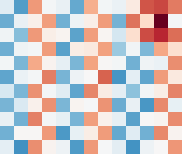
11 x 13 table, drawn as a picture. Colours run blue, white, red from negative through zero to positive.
Average level on the scale: 50%. Ninth with the highest average: top right. Odd patch: higher, in the top right. Stripes: upright, repeating 3 times.
